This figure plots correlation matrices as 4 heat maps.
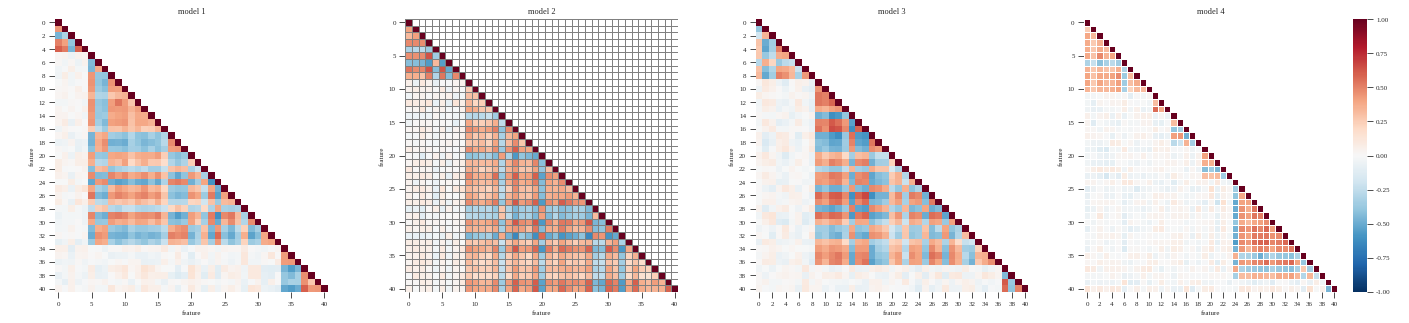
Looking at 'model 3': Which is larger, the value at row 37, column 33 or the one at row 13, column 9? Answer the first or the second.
the second
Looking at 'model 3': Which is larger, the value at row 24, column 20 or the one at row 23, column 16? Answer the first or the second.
the second
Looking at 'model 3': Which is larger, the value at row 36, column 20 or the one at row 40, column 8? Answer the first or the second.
the first
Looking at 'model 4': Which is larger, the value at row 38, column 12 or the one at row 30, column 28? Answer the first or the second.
the second
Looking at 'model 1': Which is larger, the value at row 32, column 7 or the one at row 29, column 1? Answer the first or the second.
the first
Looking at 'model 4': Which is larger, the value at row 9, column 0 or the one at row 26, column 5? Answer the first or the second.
the first
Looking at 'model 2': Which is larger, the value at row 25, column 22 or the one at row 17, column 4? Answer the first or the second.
the first
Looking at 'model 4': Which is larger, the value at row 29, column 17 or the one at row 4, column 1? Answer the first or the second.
the second
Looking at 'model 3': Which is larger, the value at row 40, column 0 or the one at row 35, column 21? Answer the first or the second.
the second
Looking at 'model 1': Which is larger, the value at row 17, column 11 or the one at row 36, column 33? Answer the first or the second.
the second
